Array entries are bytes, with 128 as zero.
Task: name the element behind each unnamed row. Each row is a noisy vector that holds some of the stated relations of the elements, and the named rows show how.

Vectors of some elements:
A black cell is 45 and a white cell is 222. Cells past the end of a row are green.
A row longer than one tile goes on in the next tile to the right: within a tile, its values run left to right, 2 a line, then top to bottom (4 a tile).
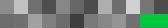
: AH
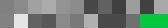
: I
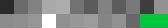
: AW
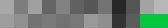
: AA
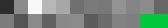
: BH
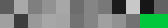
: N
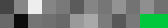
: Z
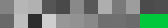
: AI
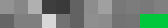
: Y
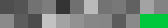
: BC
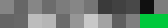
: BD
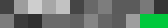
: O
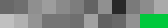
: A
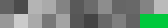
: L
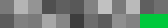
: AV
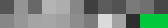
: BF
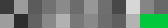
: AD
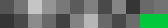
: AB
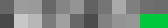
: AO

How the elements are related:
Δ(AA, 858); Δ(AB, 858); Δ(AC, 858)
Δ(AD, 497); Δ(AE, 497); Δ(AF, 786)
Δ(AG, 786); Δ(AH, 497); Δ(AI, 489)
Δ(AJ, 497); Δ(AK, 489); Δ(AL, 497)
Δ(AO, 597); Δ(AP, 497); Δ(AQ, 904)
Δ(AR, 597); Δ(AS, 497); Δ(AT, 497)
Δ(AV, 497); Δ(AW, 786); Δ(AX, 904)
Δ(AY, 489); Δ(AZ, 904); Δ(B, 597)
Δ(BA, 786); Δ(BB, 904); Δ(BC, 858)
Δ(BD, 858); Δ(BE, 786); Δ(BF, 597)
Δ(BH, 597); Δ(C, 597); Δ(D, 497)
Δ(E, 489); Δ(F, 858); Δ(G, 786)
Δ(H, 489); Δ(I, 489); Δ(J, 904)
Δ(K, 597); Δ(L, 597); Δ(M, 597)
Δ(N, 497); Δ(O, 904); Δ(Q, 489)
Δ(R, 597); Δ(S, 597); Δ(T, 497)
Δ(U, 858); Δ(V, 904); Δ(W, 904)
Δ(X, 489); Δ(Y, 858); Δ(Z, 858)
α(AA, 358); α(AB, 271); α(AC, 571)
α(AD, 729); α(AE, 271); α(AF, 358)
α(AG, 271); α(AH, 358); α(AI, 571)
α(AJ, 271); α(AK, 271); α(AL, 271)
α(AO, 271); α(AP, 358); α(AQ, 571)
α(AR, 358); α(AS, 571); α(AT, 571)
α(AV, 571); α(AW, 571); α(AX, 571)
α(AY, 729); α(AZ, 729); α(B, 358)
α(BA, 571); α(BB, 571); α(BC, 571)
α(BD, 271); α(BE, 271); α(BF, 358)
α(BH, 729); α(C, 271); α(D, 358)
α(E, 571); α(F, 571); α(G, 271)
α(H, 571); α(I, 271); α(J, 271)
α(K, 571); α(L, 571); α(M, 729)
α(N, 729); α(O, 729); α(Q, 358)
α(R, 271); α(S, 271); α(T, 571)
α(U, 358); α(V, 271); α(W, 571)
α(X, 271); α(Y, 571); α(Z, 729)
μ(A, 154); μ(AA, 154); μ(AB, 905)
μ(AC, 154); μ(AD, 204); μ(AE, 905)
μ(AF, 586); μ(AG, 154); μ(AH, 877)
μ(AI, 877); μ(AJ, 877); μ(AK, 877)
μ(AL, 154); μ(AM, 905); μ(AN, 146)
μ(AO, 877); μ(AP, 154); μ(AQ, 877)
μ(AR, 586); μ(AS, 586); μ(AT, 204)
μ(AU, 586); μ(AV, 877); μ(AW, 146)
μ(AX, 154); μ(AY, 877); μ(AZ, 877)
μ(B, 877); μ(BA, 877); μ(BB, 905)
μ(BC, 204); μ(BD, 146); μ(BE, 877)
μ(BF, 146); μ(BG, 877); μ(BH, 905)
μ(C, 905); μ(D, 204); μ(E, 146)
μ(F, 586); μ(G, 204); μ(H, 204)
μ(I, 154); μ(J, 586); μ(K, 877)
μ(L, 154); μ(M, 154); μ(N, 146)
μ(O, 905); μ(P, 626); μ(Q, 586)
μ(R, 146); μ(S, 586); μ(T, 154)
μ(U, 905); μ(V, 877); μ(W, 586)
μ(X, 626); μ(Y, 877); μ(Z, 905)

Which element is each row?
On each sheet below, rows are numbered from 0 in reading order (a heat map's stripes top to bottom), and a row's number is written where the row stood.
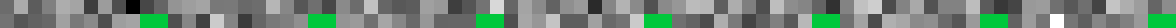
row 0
J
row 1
AQ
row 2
AC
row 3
BE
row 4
AZ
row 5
AY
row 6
BA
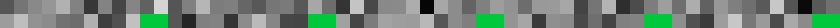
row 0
AG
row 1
U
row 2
AF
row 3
AX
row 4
W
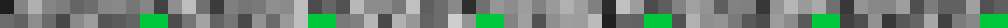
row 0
AM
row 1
AJ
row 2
S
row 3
X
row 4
B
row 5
AE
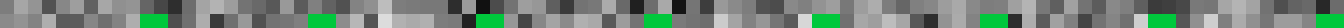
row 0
BG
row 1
C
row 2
E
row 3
F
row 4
G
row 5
K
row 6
V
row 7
R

